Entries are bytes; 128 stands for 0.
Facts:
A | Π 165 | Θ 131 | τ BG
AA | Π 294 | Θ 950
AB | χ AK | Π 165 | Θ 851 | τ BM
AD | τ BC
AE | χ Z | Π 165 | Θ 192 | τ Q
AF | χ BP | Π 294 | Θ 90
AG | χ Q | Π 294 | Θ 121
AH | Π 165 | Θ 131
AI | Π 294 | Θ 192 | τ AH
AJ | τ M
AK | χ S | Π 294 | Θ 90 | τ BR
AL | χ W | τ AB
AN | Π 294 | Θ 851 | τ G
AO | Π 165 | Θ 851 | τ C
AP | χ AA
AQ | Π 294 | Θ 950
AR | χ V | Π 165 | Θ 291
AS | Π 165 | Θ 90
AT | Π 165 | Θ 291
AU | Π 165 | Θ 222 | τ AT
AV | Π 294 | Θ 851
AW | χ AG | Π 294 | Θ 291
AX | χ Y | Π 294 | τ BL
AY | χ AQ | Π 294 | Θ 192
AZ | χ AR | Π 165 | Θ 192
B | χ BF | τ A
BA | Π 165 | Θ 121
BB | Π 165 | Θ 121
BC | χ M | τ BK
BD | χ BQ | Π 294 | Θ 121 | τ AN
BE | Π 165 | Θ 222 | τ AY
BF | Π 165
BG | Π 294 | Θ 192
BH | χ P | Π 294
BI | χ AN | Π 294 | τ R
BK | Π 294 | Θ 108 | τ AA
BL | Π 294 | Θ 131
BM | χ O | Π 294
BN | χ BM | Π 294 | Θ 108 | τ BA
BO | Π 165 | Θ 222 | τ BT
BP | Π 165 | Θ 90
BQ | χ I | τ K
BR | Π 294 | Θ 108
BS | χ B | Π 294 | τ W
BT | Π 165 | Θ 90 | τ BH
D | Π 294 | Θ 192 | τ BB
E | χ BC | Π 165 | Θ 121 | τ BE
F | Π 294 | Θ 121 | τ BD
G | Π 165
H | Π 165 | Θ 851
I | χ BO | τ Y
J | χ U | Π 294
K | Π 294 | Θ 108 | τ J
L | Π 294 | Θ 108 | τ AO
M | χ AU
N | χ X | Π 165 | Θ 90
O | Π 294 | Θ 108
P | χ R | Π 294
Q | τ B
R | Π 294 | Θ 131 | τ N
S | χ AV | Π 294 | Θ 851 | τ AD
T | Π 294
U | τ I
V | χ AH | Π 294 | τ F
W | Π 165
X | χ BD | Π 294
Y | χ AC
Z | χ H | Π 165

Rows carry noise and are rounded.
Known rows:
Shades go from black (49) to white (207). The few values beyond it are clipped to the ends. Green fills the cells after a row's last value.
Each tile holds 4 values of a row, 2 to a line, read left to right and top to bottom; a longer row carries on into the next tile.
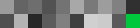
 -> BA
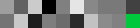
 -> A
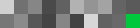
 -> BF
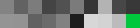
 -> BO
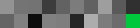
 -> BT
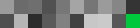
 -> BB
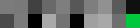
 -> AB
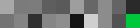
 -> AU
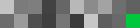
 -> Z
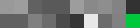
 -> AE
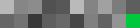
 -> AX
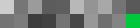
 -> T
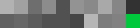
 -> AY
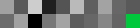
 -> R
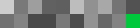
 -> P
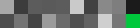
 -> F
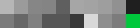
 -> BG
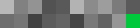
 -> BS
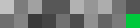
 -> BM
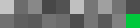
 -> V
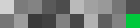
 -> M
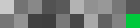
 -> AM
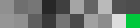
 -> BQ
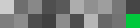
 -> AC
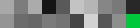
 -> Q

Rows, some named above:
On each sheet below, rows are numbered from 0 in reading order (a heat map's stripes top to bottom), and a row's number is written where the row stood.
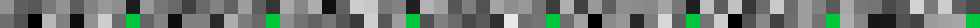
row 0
S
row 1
BT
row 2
B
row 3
AZ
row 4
AQ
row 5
BL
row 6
X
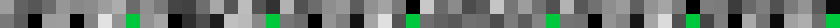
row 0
BK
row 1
N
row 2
AV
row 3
V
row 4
AV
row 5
AB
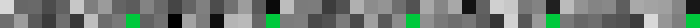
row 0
G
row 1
AO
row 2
AJ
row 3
B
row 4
BG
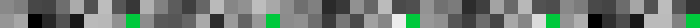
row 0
N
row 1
BC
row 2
I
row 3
BQ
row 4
N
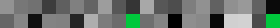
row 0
BT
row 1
H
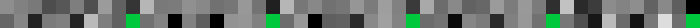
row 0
BE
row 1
AW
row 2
AF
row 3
AK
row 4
AN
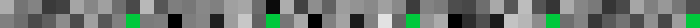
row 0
U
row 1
O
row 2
AA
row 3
N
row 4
AL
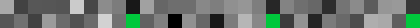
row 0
F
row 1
BN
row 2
E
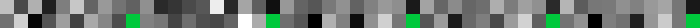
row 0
AH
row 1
BD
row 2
S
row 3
AG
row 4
BR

